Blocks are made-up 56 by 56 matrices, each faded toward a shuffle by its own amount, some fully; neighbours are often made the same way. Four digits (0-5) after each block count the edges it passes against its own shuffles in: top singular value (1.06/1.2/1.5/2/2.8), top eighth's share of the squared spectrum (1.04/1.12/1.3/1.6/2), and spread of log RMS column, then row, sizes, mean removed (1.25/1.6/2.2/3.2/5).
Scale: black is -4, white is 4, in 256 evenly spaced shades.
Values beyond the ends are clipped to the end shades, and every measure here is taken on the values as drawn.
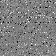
2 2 0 1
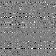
4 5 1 3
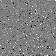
0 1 0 0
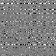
4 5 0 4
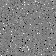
0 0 0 0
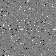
2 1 0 0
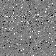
2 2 0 1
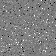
0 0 0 0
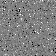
1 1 0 0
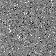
0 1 0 0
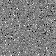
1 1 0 0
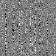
2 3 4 0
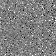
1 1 1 0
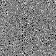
1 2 2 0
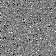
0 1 1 0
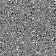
1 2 2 0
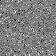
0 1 0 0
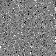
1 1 1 0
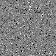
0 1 1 0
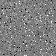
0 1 1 0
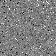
0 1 0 0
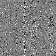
2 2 2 0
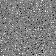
1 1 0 0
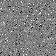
0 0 0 0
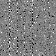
2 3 2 0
